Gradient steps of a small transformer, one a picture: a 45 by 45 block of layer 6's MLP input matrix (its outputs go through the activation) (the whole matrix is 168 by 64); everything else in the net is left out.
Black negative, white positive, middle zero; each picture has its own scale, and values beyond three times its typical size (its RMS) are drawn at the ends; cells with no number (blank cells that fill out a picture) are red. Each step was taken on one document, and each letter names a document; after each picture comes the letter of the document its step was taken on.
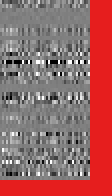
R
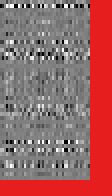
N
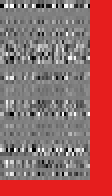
N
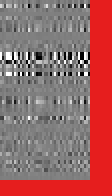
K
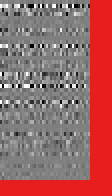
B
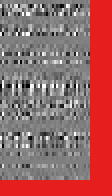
B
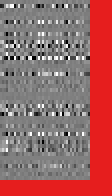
N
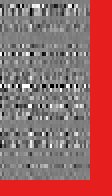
B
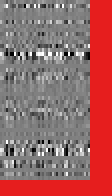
N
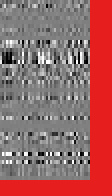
R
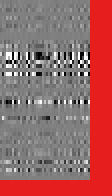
K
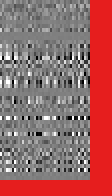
K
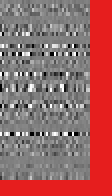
B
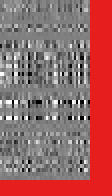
K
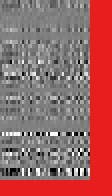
R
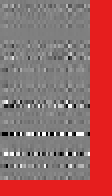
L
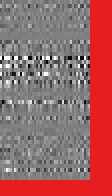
K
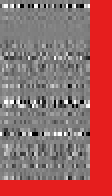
L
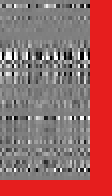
K
